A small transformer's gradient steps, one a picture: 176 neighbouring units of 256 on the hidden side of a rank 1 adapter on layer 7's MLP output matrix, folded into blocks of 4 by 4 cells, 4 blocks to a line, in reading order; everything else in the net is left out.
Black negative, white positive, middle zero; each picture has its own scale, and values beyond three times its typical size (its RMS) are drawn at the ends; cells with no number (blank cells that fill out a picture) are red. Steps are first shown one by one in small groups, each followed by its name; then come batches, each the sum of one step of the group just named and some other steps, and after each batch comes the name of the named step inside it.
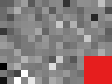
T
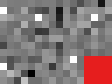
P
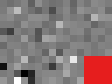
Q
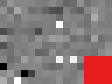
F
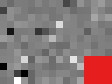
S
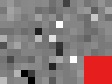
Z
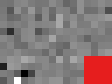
T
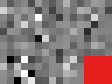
Q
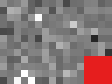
Q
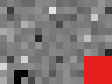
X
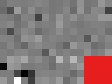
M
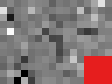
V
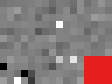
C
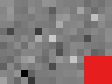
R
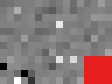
C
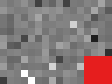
C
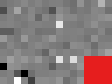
V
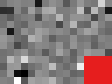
M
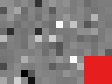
R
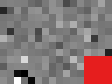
X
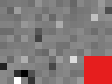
X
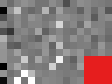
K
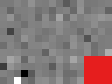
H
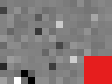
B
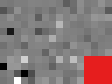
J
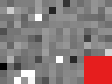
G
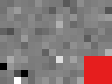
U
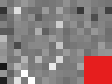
K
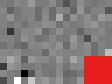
H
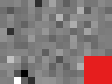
H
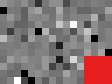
B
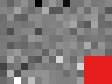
G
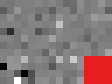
J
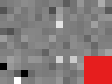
H
